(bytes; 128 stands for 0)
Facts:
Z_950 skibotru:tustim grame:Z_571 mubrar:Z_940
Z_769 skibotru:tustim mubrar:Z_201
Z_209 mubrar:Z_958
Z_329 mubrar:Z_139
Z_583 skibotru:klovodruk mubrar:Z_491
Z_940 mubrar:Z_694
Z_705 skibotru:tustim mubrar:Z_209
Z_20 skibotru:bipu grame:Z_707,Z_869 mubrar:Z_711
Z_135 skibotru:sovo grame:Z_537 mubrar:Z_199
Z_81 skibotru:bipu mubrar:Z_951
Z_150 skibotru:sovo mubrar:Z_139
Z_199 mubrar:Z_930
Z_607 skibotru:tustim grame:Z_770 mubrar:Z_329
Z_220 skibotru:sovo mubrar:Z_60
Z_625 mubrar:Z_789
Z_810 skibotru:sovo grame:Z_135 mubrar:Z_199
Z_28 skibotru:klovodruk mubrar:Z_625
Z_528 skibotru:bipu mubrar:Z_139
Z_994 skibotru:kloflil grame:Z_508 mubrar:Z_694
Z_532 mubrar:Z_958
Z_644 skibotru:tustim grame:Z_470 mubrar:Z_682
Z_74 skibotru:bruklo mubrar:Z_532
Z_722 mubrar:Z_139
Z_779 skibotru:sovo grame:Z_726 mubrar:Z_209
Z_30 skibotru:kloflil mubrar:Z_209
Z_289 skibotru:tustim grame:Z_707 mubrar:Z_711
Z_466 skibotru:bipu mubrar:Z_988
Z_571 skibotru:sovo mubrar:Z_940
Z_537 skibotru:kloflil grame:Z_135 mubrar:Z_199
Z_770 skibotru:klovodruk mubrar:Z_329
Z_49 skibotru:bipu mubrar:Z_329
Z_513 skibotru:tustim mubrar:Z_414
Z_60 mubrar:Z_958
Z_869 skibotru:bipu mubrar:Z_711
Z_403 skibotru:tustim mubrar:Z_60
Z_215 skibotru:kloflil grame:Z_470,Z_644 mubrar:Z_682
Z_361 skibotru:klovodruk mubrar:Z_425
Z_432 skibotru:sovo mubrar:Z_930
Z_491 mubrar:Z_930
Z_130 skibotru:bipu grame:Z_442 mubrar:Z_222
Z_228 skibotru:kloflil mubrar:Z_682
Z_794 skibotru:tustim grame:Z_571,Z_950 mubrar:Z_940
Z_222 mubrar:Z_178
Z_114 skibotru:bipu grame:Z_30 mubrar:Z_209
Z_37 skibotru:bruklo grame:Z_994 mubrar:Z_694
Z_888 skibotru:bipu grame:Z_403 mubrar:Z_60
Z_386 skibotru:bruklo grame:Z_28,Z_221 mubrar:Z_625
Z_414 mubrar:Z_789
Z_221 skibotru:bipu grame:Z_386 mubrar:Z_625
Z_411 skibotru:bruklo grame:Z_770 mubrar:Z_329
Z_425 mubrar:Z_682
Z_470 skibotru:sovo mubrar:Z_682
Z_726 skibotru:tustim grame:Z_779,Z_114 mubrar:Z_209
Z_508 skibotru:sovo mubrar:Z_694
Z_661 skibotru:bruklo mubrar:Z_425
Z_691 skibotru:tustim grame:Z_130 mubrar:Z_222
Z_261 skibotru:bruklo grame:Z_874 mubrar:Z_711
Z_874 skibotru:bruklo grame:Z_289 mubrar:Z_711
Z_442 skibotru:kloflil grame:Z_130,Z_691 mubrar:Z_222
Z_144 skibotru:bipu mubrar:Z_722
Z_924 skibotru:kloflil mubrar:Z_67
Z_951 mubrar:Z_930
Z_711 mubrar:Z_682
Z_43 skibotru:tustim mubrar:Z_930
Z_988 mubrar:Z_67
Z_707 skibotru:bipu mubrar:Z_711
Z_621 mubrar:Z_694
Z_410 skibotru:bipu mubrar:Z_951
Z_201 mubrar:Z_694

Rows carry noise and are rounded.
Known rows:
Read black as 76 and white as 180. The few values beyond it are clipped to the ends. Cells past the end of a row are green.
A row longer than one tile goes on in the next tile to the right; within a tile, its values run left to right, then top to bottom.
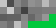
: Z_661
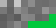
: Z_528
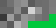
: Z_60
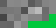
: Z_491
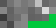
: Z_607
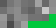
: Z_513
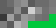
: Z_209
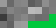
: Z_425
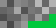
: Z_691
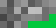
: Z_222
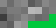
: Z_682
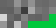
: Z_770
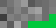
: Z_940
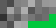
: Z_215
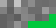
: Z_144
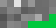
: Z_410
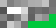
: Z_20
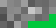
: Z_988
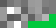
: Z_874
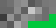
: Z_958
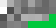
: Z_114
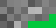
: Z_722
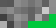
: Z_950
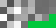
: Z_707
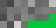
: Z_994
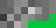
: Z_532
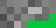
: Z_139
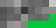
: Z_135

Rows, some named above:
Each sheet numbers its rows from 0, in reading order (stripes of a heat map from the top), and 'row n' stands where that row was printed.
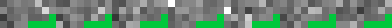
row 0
Z_607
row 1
Z_950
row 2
Z_215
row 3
Z_466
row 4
Z_726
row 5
Z_178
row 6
Z_508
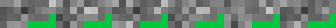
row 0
Z_135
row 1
Z_222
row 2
Z_571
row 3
Z_178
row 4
Z_513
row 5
Z_150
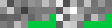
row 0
Z_661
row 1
Z_869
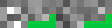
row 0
Z_874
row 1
Z_644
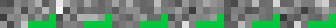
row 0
Z_705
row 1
Z_114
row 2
Z_221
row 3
Z_74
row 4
Z_537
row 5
Z_411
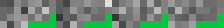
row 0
Z_403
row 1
Z_442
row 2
Z_794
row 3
Z_361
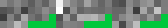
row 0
Z_220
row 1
Z_114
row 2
Z_403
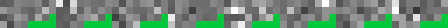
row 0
Z_769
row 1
Z_130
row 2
Z_644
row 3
Z_28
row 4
Z_261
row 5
Z_386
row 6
Z_43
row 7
Z_779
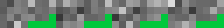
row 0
Z_924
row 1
Z_810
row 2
Z_37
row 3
Z_470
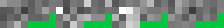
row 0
Z_150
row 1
Z_30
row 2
Z_289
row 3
Z_583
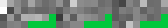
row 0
Z_114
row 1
Z_888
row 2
Z_228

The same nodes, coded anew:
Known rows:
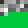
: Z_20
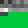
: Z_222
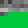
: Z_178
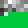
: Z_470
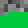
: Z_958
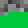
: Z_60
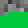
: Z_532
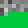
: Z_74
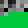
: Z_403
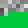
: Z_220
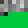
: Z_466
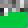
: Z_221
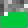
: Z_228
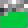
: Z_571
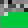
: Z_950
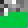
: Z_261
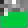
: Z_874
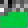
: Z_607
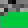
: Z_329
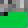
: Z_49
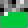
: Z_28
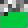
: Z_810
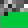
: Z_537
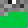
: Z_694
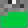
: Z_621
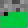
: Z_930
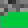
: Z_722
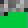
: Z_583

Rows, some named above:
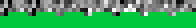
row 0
Z_770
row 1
Z_770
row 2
Z_43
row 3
Z_221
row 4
Z_691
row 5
Z_228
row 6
Z_513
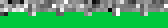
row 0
Z_442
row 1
Z_994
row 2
Z_432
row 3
Z_705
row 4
Z_215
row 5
Z_924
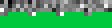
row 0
Z_607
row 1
Z_644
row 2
Z_228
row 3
Z_114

